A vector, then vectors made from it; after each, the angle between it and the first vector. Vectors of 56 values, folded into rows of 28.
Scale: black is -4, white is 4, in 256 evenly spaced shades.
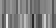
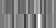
partly opposed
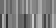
nearly opposite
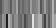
nearly opposite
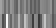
nearly parallel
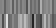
nearly parallel
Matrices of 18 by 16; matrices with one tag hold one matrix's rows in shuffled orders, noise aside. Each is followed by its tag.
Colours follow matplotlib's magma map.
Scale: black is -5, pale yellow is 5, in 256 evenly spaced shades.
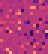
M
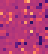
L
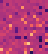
L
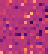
L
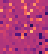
L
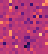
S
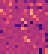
L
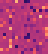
S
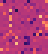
S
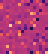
M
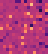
L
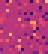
M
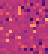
M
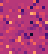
M
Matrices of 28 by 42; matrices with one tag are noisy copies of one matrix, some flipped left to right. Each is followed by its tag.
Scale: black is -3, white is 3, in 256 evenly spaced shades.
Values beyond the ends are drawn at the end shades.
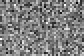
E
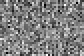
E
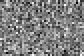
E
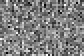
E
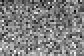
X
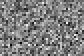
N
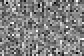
E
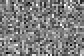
E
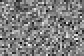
N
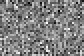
E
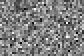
N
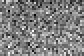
X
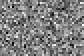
N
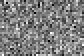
E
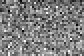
X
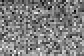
X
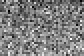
X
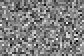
N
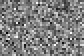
N
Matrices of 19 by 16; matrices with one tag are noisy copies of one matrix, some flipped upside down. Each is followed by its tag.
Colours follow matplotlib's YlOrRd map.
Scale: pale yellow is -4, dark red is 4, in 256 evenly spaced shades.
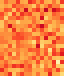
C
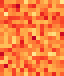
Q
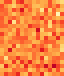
C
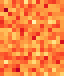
Q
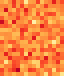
Q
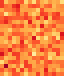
Q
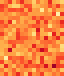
C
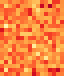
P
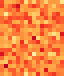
Q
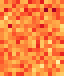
C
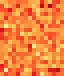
P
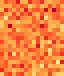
C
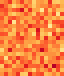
C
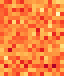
C
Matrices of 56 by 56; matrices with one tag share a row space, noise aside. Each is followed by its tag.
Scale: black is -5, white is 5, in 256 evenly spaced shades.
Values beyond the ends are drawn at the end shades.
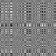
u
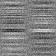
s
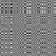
u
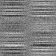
s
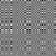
u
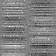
s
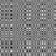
u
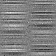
s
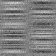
s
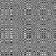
u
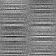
s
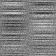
s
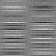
s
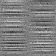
s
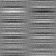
s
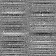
s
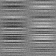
s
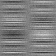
s
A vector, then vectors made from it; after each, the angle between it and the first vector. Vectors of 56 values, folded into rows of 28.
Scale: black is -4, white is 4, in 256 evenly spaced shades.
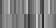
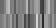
nearly parallel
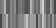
partly opposed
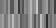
orthogonal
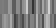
partly aligned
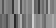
orthogonal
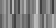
partly aligned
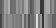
nearly parallel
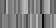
partly aligned
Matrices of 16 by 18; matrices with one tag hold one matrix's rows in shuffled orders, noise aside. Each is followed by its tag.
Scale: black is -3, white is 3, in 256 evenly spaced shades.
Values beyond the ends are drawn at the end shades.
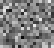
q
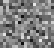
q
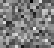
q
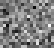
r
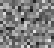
q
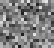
q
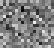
q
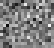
r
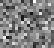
q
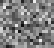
q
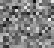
r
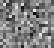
q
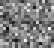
r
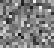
q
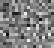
r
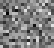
r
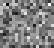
r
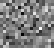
q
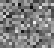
q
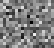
q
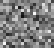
q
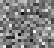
q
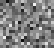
q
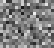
q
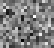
q
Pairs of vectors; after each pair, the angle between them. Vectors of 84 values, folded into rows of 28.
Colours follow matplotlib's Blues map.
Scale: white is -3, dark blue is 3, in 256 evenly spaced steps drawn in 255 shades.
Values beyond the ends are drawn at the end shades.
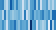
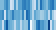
nearly opposite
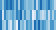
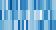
partly aligned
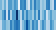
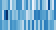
orthogonal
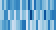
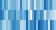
nearly opposite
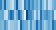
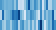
partly aligned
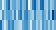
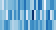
orthogonal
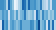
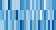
partly aligned
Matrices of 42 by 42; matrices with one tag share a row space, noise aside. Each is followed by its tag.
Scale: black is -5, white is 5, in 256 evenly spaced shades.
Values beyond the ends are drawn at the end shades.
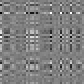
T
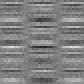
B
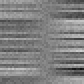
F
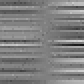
F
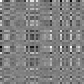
T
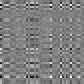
T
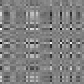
T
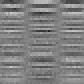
B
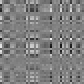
T
